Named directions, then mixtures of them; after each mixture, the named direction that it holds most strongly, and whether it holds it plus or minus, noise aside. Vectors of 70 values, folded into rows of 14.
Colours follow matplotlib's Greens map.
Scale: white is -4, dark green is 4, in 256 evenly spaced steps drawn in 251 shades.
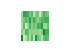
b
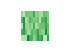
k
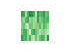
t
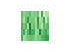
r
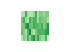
t, minus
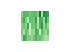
r, minus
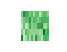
b, plus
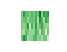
r, minus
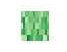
k, plus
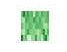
k, minus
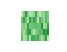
t, minus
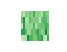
k, plus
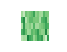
k, plus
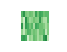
k, minus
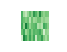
b, minus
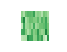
k, plus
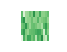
b, minus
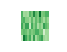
b, minus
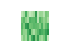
t, minus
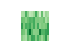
t, minus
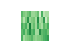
r, plus
